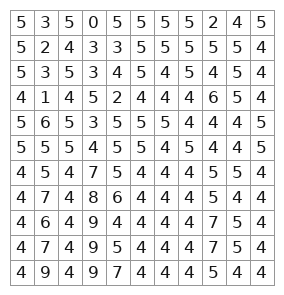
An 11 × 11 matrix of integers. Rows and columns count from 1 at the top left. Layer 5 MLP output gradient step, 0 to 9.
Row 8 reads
4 7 4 8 6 4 4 4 5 4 4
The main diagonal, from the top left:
5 2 5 5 5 5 4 4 7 5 4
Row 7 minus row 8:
0 -2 0 -1 -1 0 0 0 0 1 0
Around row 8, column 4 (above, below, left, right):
7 9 4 6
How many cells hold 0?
1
